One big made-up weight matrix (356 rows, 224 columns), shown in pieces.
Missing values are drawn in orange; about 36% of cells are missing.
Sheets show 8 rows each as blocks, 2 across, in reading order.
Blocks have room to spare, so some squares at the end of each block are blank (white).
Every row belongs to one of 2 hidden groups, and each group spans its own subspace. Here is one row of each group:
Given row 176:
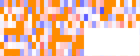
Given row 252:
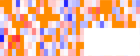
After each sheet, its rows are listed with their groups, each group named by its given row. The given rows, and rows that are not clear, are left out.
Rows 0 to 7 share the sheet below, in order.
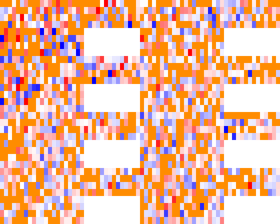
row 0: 252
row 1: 252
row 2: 176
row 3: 176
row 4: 176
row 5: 176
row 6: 176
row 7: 176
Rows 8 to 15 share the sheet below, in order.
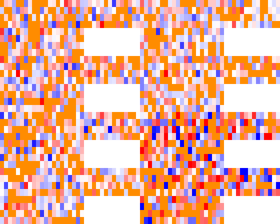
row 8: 252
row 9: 176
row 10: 252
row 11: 176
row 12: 176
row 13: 252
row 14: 176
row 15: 252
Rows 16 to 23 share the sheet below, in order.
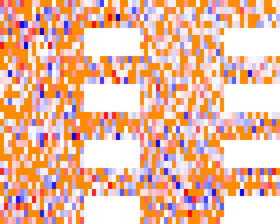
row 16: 176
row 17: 176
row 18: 252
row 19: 176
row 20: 252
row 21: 176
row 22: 176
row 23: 252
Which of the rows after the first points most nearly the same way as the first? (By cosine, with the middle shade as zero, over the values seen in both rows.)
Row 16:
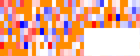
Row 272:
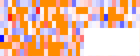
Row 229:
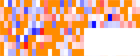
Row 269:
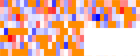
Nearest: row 272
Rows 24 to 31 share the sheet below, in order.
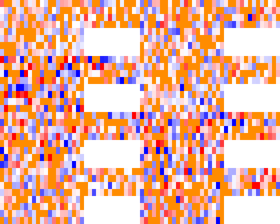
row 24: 176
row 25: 176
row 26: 176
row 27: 252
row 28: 252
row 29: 176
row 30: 176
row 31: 176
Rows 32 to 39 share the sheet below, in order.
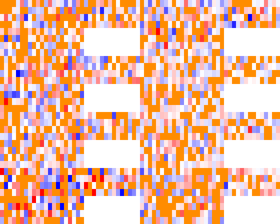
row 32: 176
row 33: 176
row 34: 252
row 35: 176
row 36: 252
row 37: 176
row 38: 176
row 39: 176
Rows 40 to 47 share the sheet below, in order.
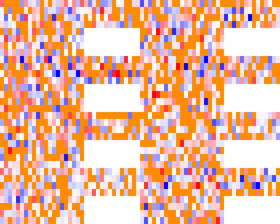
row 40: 176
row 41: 176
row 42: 176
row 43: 252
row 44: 252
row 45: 252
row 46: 176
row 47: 176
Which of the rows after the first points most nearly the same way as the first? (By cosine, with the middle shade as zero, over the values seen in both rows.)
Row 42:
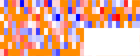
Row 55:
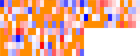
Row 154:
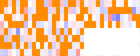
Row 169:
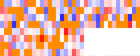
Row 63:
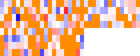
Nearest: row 169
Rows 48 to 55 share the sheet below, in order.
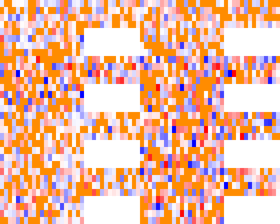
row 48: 252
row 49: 252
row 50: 252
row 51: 252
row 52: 176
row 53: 252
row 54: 176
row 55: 176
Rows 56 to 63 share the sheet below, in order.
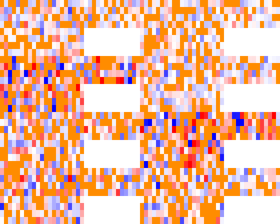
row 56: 252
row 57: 176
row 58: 252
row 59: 176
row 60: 176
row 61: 252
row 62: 252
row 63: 252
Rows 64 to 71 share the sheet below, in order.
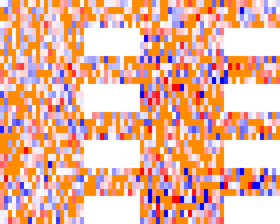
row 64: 252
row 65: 176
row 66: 252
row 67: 252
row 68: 252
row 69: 252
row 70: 252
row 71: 176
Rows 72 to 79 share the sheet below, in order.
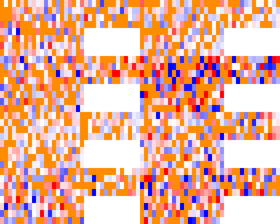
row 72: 176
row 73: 176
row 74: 176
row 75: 252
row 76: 252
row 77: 252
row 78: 176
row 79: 252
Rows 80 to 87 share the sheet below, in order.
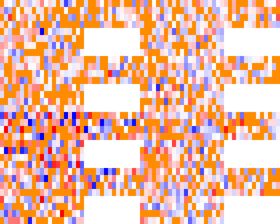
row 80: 252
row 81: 252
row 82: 176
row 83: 176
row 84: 176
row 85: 176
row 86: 252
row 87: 252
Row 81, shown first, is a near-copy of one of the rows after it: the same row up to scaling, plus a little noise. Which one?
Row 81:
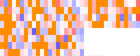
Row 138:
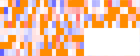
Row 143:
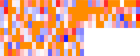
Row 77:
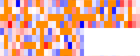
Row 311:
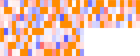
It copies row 143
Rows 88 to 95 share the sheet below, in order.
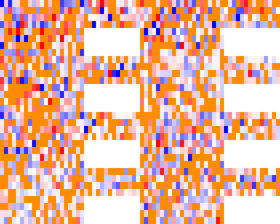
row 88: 176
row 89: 252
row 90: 176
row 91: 176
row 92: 176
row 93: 176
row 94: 176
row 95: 176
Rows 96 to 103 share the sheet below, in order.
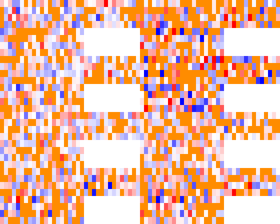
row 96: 252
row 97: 176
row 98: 176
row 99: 176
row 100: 252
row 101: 176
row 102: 176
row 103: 176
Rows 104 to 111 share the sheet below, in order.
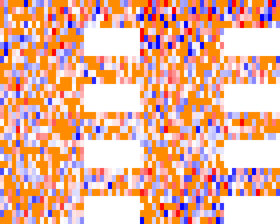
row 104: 252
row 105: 252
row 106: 176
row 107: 252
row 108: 252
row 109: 176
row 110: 176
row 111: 252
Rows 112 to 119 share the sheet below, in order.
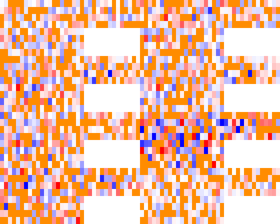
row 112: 252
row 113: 176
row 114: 176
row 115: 176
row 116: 176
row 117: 252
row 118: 176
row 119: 252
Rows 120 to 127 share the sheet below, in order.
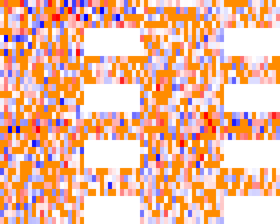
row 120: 176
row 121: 252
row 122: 252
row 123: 176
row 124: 252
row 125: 252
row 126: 176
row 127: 176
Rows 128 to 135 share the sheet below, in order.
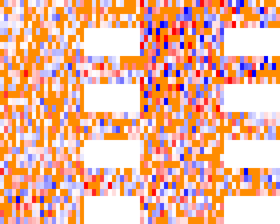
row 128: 176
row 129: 176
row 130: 176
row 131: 176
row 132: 176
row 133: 176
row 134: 176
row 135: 252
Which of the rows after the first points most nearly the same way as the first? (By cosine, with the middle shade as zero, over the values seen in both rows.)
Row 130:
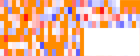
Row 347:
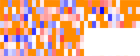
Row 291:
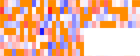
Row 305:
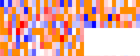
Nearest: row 291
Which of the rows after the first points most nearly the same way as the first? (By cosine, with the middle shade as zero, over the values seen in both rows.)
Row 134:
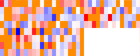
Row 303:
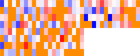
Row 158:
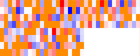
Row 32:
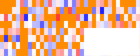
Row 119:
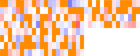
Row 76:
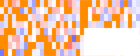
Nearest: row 76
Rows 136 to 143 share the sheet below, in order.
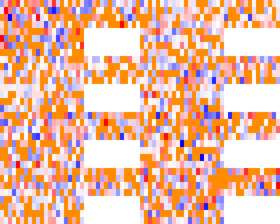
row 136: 252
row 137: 176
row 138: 252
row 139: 252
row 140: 252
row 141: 252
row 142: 252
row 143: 252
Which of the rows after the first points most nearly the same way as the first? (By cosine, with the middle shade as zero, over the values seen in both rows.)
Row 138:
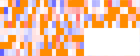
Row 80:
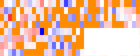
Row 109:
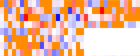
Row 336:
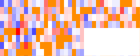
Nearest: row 336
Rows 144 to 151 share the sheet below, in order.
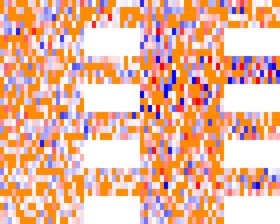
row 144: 176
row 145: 176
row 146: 252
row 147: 252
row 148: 252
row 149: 252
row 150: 252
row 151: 176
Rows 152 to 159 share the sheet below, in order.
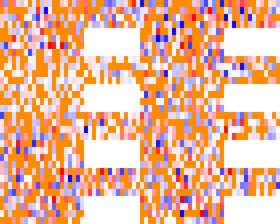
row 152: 252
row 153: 176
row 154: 176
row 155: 176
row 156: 176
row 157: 176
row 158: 252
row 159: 252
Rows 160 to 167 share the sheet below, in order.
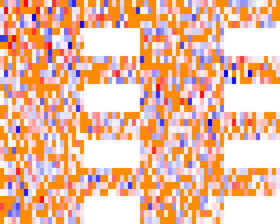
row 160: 252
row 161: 176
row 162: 176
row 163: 176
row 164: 252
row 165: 252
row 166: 252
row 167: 252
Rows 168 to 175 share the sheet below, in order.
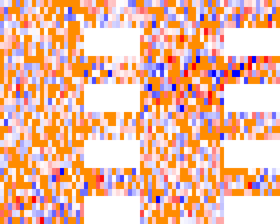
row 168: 252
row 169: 252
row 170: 176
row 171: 252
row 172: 252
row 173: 252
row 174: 252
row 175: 176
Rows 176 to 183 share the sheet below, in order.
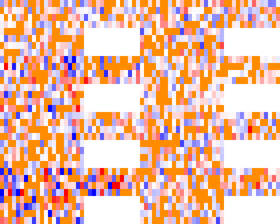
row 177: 252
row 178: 252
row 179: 176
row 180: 252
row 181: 176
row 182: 176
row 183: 176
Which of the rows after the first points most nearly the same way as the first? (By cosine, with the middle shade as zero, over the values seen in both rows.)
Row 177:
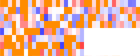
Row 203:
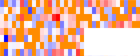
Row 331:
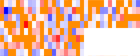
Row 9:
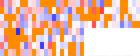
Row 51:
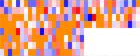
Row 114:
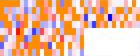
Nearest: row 51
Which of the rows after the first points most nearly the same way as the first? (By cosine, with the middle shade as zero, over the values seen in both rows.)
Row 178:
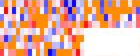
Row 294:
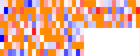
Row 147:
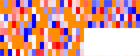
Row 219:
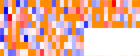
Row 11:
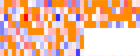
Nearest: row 11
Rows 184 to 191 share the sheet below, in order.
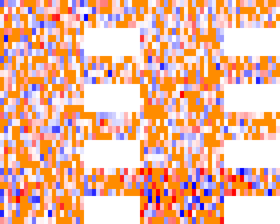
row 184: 176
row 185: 252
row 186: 176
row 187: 252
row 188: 176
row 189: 176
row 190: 176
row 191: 176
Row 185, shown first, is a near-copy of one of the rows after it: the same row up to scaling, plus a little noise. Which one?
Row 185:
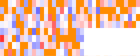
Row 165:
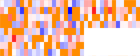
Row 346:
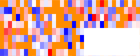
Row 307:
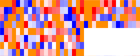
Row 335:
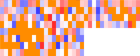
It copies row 335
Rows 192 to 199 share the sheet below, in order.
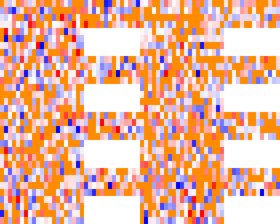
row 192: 252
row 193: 252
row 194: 176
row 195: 176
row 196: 176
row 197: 252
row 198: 176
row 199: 252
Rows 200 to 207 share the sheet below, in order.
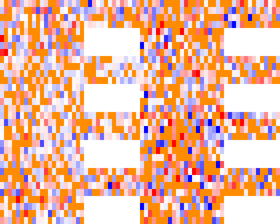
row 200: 252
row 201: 176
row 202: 176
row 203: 176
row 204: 252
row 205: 176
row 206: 176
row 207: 252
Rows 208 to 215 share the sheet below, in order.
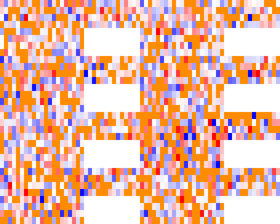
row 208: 176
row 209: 176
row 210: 176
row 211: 176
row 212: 252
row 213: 252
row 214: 252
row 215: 252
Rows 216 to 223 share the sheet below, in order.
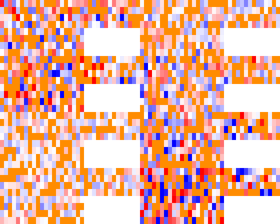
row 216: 252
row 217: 252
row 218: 176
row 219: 252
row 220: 252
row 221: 176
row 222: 252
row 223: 176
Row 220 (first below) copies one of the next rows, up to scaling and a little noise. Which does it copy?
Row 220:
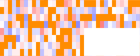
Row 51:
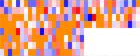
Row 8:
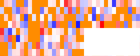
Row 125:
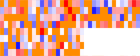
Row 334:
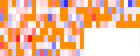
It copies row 8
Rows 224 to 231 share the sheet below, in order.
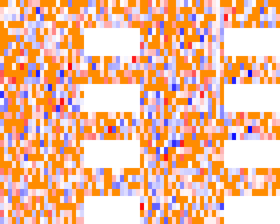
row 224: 252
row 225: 176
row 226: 252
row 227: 176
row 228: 176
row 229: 176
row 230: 176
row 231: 252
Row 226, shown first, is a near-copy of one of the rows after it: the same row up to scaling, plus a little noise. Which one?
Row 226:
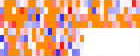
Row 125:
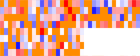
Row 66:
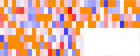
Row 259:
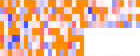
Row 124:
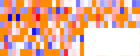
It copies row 66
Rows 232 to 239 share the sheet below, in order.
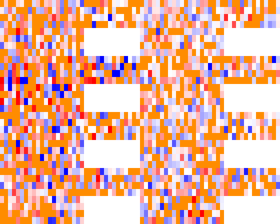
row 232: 176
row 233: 176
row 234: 176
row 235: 252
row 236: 176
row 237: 176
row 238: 252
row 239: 252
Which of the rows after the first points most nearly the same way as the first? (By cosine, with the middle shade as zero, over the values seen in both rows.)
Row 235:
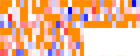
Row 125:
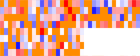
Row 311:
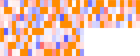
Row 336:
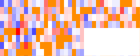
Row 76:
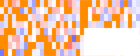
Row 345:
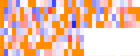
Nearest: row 76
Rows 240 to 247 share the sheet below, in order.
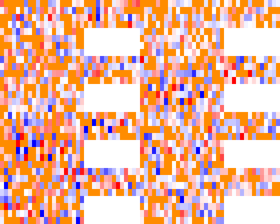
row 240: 252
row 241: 252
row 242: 252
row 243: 176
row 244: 176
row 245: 252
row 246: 176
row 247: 252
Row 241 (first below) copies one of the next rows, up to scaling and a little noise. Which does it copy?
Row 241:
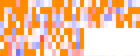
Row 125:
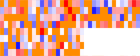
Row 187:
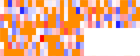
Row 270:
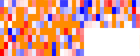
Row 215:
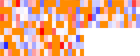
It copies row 187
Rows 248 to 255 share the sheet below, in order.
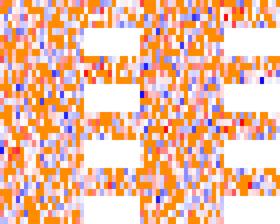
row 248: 176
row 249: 176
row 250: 176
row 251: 252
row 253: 176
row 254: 176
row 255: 176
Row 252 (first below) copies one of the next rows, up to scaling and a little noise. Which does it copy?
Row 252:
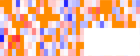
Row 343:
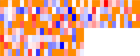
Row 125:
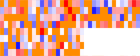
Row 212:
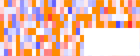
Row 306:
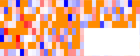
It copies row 306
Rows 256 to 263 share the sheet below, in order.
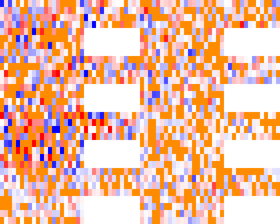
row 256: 176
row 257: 252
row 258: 176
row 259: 252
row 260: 176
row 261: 176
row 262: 252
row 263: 252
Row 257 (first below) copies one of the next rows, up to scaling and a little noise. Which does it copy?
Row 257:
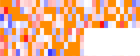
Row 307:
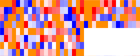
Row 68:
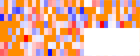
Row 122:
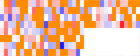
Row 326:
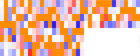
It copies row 68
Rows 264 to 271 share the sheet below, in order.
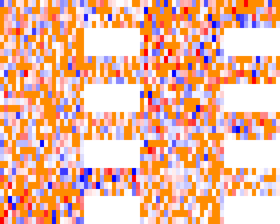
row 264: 176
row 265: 252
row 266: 176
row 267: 252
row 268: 252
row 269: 252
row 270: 252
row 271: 176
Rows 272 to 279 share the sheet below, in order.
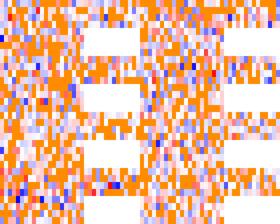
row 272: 252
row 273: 252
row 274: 252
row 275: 252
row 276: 252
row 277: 176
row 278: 176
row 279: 176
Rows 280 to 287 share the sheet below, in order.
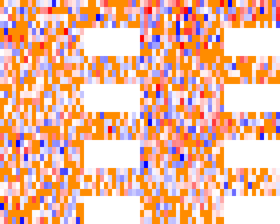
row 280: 252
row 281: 252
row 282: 252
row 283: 176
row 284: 176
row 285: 252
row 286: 252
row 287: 176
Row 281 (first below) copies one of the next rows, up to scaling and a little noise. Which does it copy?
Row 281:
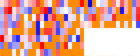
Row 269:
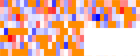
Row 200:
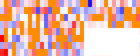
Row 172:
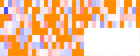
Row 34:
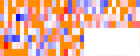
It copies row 200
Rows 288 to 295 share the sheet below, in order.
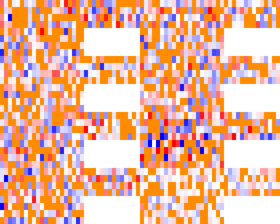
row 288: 252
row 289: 252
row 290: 176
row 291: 252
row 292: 176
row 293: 176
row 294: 252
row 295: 252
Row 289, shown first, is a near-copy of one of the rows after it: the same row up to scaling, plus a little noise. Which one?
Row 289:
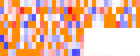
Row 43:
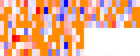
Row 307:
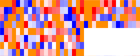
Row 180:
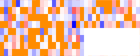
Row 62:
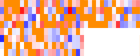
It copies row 62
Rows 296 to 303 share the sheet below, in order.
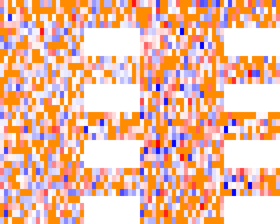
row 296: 252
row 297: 252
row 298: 176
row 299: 176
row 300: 176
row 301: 176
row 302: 252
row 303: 176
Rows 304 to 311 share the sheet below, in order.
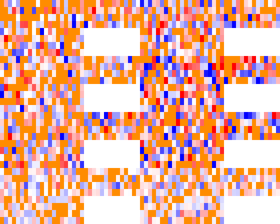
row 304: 252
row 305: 176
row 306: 252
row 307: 252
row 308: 252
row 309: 252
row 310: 176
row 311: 252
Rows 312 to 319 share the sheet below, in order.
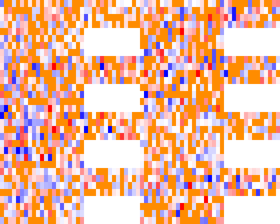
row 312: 176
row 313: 252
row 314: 252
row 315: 176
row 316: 176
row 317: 252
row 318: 176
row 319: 252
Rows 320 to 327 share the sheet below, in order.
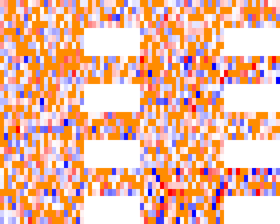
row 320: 176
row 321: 176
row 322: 252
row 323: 252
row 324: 252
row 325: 176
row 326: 252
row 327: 252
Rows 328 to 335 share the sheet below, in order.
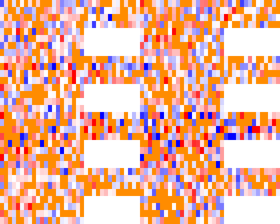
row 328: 176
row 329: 176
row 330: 252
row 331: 252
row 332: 176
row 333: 176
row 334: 252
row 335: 252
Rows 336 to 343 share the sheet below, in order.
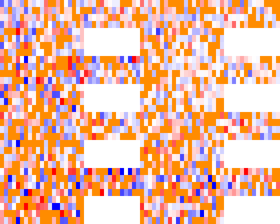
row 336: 176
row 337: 176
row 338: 252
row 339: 176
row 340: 176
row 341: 176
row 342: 252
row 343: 252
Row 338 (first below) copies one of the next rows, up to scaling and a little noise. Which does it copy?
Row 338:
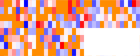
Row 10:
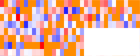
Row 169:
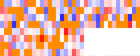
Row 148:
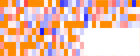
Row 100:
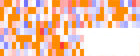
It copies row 100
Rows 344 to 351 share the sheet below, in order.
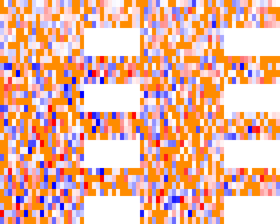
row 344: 176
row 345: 252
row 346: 252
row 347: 176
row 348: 252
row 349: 176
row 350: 176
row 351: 176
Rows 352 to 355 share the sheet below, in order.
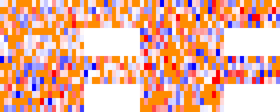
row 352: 252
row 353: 176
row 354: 176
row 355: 252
